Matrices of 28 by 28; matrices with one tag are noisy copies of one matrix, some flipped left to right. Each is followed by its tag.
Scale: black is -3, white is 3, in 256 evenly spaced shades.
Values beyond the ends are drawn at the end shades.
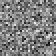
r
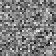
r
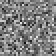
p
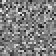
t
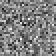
p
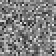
p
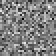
t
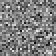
r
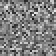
t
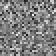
t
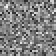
t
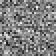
r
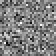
r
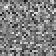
t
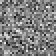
r
